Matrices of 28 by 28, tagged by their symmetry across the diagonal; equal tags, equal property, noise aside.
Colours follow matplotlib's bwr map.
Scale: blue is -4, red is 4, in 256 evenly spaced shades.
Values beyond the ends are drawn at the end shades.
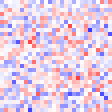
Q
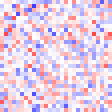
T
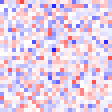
Q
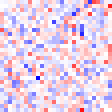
Q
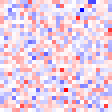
Q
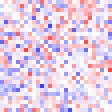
T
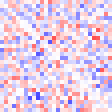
T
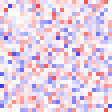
T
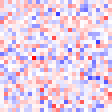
Q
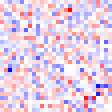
T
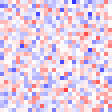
Q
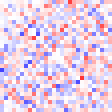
T
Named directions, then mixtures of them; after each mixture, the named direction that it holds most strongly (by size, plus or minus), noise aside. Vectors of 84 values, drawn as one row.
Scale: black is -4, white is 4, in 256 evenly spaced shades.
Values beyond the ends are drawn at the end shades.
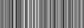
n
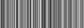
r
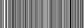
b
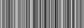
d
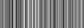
n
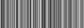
r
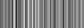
n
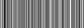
b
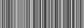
d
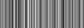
n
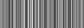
n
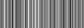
n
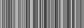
d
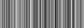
d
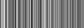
r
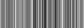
d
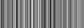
r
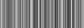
d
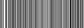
b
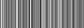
r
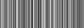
r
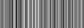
n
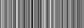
r
